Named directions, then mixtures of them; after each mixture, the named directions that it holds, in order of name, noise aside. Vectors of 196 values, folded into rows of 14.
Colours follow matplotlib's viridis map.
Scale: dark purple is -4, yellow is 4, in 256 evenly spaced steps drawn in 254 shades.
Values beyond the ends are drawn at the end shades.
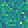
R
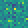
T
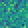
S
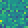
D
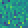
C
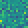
D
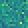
R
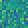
C, D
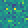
T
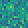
C, S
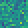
R, S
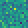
R, T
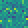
D, T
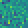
C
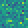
R, T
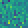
C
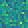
R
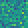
R, S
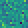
R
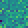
D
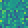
C, D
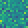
D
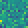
D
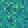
S, T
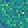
C, R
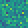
C, R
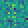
T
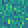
C, T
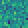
C, T
